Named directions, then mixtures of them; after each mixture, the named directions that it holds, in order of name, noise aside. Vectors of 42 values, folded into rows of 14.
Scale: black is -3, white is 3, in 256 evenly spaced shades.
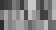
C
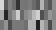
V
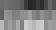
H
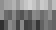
H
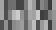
C, V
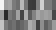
C, V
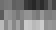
H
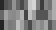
C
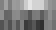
H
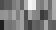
C, H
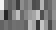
V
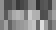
C, H, V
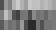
H, V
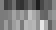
C, H, V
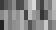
C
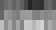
H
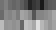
H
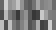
C, V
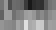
H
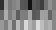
H, V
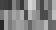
C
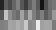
C, H, V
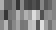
H, V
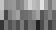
H, V
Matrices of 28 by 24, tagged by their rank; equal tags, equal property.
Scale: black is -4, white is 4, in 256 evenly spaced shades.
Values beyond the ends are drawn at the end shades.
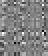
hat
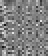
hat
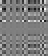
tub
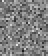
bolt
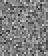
bolt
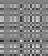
tub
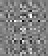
hat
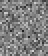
bolt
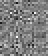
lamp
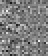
lamp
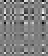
tub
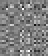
hat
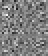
lamp
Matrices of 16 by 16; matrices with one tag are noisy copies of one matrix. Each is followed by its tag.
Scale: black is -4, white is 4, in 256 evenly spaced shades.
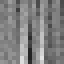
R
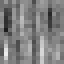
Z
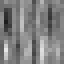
Z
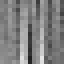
R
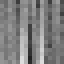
R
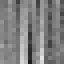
R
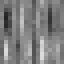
Z
